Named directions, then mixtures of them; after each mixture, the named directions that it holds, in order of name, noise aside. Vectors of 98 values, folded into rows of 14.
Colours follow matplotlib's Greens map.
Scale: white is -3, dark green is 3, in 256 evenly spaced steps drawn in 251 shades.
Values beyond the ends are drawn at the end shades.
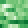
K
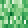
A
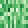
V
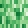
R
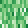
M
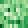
K, V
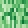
R, V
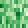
R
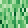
M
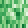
R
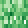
A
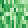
R, V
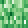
A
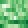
K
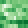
K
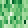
A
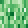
A, M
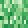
A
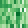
M, R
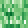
A, K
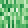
V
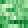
K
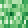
A, R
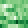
K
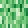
R, V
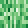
V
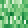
A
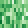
R, V
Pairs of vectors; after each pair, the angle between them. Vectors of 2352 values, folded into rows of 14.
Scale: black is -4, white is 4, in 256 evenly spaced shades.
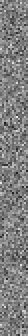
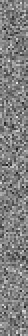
nearly parallel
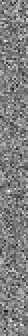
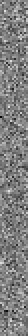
nearly parallel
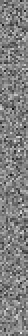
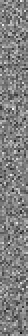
nearly opposite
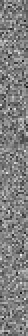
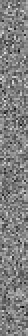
partly opposed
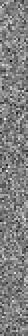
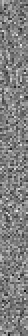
orthogonal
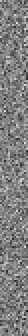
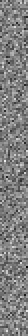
nearly opposite
